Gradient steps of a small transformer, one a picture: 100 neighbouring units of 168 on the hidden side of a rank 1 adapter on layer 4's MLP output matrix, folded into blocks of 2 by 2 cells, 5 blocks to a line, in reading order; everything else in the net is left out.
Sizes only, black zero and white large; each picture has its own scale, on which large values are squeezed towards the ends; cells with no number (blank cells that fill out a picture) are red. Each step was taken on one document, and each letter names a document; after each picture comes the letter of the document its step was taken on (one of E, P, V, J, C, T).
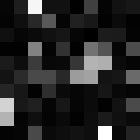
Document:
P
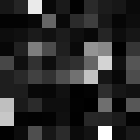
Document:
P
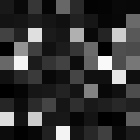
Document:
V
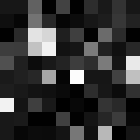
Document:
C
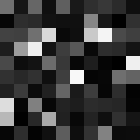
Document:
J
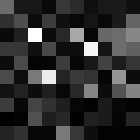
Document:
V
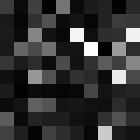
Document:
V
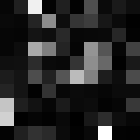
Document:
P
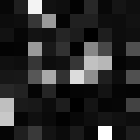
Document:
P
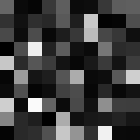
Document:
J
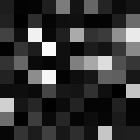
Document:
V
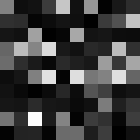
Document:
C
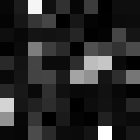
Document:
P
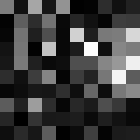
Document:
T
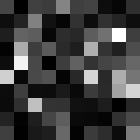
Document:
T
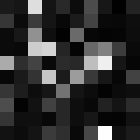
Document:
P
